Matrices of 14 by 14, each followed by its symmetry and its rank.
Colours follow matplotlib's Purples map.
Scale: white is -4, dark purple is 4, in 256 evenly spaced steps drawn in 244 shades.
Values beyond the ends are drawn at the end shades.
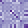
symmetric, rank three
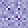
symmetric, rank three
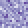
antisymmetric, full rank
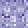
neither, rank three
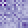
symmetric, rank three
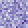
neither, full rank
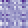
antisymmetric, rank two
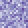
neither, full rank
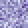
antisymmetric, full rank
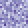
neither, full rank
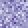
antisymmetric, full rank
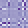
antisymmetric, rank two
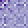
symmetric, rank three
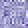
neither, rank three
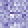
neither, rank three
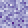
neither, full rank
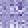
neither, rank three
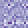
neither, rank three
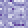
neither, rank three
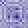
symmetric, rank three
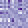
antisymmetric, rank two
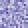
antisymmetric, full rank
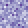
antisymmetric, full rank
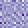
antisymmetric, rank two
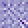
symmetric, rank three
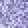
neither, full rank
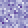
antisymmetric, full rank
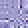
antisymmetric, rank two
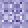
antisymmetric, rank two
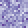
neither, full rank
